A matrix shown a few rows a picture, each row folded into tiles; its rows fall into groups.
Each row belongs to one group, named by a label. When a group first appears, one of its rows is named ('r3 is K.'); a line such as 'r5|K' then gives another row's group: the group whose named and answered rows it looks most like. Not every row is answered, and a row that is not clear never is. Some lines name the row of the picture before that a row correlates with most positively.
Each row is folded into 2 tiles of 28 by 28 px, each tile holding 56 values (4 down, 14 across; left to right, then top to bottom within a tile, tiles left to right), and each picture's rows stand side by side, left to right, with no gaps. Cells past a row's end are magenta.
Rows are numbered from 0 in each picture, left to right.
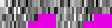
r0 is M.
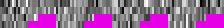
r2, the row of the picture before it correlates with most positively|0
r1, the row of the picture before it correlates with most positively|1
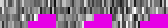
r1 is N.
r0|N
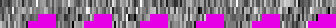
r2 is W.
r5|M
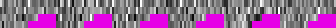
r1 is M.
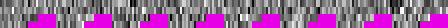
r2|M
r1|N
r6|N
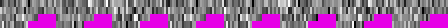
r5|M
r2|N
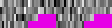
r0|W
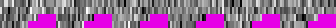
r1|M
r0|M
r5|W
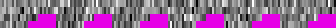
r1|M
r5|N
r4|W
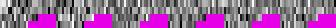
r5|W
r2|M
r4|W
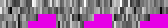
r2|M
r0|M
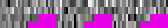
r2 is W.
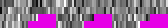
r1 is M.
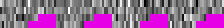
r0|W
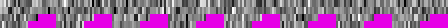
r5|W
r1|N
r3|M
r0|M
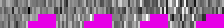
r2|N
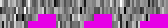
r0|W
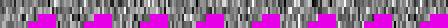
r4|W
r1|W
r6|M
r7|W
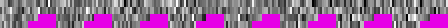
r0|N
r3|M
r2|M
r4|W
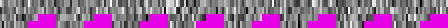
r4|N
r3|M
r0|W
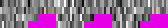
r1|M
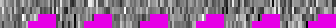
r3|N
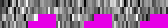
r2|M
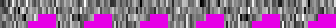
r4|W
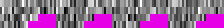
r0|N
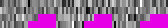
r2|W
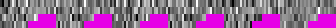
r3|W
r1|W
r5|N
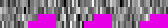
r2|N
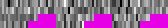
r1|N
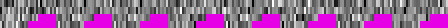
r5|W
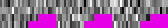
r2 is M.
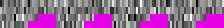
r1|N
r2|W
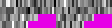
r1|N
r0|N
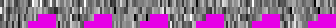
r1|W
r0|M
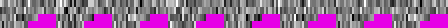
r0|W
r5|W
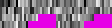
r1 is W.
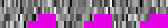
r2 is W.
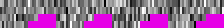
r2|M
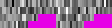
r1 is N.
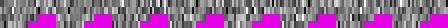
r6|W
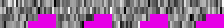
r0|N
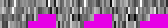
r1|W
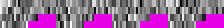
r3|M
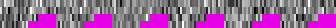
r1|W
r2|N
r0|M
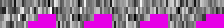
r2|W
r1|W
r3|M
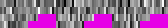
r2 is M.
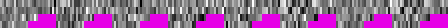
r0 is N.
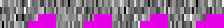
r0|W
